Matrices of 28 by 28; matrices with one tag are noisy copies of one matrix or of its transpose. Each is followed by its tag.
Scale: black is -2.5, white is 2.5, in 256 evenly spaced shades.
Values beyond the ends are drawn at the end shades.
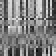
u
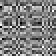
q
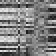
u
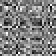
q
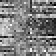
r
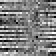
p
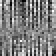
p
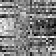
r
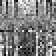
r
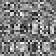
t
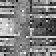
r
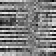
p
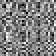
q
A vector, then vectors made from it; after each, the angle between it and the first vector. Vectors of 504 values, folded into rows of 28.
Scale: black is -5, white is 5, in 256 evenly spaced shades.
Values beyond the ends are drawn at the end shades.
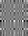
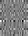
nearly opposite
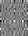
nearly parallel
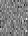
partly aligned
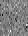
orthogonal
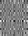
nearly opposite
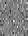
partly aligned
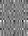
nearly opposite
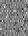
partly aligned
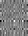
nearly parallel
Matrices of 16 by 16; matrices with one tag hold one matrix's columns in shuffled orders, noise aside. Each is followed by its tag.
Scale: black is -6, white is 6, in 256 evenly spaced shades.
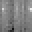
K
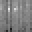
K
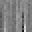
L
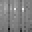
K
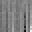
L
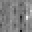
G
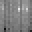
K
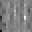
G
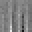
L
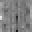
G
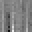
L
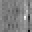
G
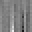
L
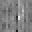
G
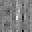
G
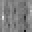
G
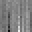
L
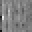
G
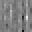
G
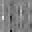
G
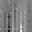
L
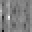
G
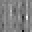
G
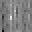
G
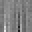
L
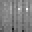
K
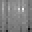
K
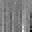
L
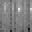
K
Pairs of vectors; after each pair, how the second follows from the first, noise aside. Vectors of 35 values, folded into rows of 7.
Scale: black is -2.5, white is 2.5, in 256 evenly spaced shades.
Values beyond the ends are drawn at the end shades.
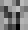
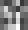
negated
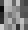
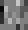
partly zeroed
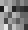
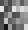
negated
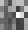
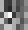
reversed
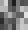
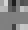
partly zeroed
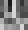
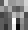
reversed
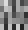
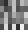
negated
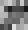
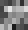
negated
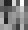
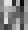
negated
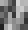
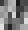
negated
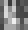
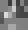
partly zeroed
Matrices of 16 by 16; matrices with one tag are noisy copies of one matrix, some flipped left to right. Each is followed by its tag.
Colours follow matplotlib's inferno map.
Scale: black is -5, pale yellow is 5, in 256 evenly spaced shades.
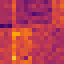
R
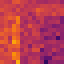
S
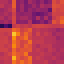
R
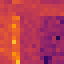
S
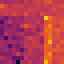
S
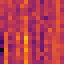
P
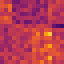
R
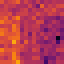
S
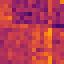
R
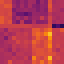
R
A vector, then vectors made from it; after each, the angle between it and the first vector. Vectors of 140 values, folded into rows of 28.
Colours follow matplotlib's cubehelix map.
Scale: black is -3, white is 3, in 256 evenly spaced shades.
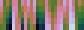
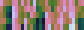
nearly parallel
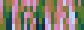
nearly parallel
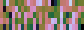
partly aligned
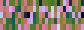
orthogonal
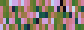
orthogonal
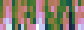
nearly opposite
